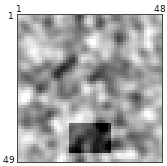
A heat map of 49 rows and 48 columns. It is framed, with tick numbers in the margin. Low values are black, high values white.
Average level on the scale: 60%. Grain: blotchy. Odd patch: lower, in the bottom middle. Ninth with the lowest average: bottom middle. Roughest part: bottom middle. Slope: none.
